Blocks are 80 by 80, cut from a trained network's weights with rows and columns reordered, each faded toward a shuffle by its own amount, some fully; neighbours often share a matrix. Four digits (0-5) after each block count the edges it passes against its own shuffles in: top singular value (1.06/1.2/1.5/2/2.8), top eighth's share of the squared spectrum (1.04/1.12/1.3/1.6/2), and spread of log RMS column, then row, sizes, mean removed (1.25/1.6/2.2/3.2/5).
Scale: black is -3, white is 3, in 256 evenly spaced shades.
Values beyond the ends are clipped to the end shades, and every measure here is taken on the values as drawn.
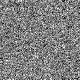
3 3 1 1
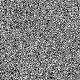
3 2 0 1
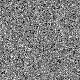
0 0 0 0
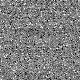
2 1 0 0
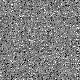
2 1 1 0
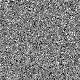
1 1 0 0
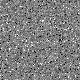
0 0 0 0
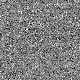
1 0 1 0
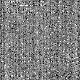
3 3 0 2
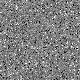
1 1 0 0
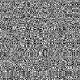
3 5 2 3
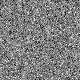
1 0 0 0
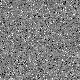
0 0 0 0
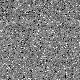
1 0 0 0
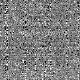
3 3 3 0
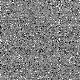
1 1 1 0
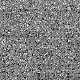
2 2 2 0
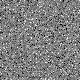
0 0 0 0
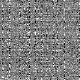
3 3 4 0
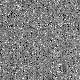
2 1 0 0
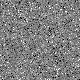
0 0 0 0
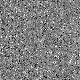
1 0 0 0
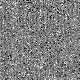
1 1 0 0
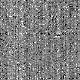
3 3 0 2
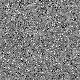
1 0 0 0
